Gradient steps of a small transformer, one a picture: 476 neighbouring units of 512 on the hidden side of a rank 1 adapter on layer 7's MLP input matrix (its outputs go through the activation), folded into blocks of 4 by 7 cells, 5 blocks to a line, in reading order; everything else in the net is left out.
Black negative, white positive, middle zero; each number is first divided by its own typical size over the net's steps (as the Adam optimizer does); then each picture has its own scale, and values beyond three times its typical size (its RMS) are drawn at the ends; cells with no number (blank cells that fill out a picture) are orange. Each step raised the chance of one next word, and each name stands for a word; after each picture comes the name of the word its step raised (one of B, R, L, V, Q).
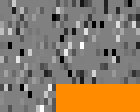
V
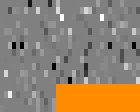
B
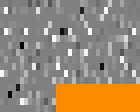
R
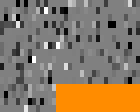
V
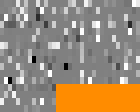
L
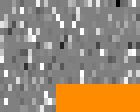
L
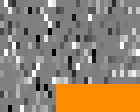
L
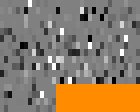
L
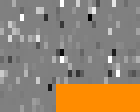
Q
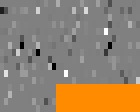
B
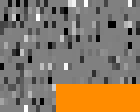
V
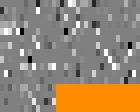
R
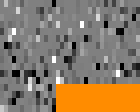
V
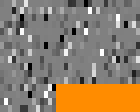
V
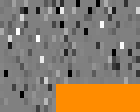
B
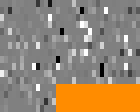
R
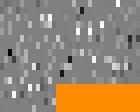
R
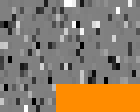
V
